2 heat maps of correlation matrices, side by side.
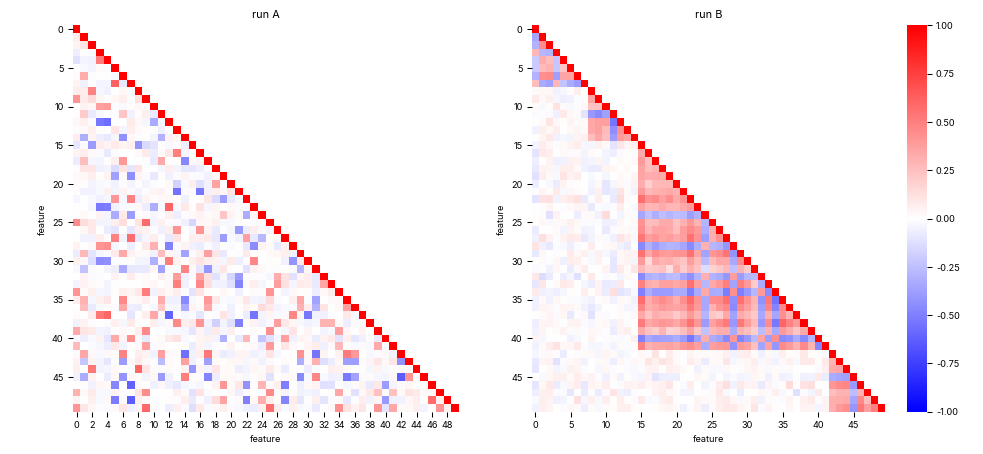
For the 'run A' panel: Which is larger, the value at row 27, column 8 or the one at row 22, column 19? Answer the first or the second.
the first
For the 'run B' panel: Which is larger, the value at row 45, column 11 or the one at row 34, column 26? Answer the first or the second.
the first
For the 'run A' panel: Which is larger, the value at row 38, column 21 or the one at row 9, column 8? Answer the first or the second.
the second
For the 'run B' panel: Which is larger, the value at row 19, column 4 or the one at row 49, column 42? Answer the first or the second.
the second
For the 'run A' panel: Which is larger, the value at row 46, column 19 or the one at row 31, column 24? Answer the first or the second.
the first
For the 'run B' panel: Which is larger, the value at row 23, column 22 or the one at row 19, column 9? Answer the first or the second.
the first
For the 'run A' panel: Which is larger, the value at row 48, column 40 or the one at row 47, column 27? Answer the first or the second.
the second
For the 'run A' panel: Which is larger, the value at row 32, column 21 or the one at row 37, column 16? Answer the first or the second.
the second
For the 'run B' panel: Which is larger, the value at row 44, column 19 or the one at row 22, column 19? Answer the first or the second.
the second
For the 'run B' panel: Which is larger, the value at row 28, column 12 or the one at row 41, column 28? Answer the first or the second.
the first
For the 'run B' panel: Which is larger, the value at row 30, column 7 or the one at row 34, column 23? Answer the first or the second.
the first
